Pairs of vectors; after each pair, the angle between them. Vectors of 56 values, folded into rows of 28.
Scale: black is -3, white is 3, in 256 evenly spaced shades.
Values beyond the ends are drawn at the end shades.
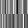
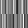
nearly parallel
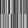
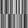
partly opposed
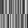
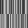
nearly parallel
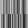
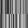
partly opposed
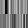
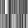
nearly opposite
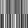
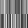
nearly parallel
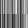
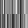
nearly parallel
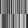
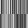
nearly opposite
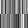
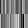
nearly opposite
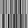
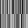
orthogonal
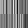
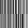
nearly opposite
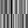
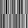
orthogonal
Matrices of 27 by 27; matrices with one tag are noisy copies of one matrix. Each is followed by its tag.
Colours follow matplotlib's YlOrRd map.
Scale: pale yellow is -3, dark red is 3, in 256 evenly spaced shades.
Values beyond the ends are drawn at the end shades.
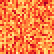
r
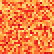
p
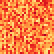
r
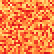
p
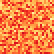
p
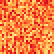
r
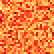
p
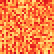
r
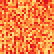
r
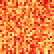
r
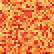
p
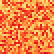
p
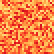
p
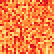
r
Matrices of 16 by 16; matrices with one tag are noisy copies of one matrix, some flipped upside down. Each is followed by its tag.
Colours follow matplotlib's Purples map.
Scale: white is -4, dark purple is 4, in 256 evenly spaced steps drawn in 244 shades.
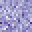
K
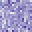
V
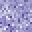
K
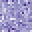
V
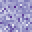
K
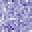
V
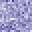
V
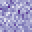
K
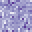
V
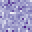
V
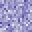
K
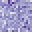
V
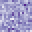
V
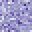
V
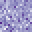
K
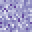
K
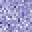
K
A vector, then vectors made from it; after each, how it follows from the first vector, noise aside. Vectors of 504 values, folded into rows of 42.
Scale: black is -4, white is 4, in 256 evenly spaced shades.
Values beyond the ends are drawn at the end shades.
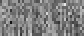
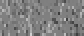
partly zeroed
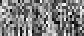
scaled up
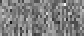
copied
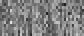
negated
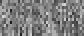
copied
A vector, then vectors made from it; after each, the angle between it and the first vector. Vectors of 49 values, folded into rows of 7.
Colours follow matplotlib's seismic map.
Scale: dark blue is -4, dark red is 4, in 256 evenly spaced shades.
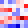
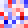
orthogonal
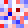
orthogonal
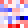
nearly opposite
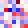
orthogonal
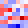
nearly parallel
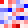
nearly opposite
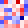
partly opposed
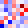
orthogonal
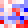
partly opposed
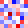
partly opposed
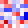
partly opposed
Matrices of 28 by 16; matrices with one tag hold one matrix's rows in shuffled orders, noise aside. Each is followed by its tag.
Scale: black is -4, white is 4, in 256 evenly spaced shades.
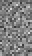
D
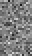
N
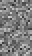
N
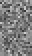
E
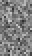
E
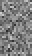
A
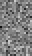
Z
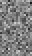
Z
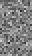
E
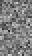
N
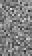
D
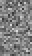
N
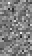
N
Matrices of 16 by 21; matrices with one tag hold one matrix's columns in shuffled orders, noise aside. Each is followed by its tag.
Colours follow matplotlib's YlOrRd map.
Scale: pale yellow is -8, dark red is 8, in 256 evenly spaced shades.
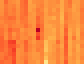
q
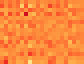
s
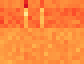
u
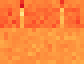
u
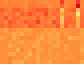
u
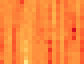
q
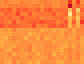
u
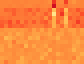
u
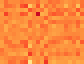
s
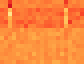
u
